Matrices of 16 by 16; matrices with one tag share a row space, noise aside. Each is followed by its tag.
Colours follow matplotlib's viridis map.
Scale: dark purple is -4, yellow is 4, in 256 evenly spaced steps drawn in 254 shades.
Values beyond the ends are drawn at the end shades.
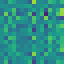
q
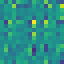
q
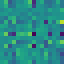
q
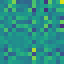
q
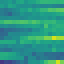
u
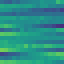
u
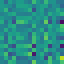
q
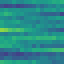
u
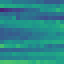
u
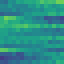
u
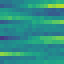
u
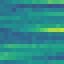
u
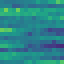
u
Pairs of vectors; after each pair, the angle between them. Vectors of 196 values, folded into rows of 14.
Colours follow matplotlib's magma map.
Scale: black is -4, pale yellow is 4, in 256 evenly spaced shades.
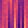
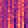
nearly opposite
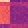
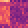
nearly parallel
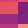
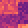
nearly parallel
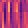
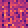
partly opposed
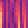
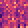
partly opposed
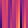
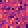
orthogonal
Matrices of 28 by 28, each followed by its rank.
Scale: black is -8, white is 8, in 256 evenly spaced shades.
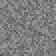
full rank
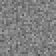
full rank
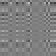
one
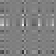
one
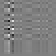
one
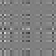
one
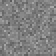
full rank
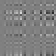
one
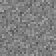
full rank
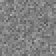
full rank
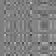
two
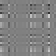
one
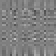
two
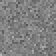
full rank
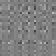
two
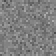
full rank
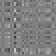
two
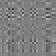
two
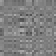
two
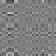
two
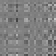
two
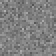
full rank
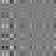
one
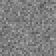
full rank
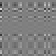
one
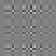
one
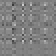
two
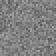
full rank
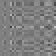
two
